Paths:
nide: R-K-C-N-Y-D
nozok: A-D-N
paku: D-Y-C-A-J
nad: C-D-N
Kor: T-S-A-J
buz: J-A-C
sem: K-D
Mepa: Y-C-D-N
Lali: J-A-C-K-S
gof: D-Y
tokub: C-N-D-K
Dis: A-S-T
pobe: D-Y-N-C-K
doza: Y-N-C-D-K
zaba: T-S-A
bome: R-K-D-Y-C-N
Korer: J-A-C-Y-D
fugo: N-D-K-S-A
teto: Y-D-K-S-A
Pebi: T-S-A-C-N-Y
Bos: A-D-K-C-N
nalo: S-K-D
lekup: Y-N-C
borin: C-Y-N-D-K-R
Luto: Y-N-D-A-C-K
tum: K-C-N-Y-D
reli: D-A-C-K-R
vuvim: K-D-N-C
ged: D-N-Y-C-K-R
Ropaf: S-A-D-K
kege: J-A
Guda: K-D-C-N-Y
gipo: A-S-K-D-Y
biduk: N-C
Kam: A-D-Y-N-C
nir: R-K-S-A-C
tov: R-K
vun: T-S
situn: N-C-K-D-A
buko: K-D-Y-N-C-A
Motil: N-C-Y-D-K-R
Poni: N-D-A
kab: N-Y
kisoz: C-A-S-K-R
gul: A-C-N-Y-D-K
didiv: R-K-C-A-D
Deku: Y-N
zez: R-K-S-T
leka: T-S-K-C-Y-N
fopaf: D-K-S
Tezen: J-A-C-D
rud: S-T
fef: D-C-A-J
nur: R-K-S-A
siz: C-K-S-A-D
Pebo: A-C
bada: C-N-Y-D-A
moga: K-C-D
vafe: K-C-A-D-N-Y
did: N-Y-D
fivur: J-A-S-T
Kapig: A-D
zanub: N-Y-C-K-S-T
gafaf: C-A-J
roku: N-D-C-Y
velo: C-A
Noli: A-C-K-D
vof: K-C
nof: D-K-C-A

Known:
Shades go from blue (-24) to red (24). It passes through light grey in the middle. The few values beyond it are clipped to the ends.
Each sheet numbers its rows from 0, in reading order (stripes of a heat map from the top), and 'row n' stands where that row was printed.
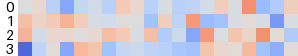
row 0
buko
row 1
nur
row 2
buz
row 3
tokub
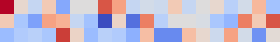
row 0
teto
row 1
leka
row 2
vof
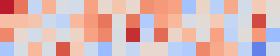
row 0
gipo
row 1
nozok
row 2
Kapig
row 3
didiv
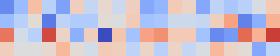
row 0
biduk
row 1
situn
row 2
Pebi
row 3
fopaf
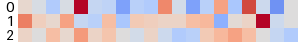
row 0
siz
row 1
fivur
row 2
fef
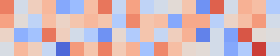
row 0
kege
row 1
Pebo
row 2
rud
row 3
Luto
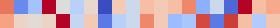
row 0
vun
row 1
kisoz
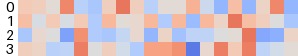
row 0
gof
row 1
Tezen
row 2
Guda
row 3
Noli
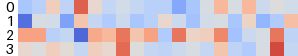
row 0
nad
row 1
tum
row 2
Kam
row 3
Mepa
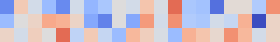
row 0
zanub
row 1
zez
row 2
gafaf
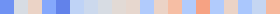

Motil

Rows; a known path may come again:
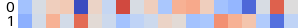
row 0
lekup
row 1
didiv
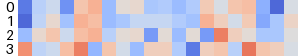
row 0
vuvim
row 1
tokub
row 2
bome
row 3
velo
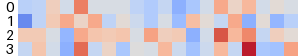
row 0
nad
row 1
tov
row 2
Bos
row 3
vafe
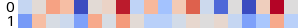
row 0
Deku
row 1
pobe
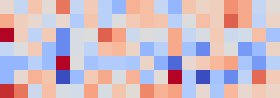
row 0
gafaf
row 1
Lali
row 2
teto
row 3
fugo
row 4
moga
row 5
kab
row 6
gipo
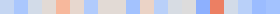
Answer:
nalo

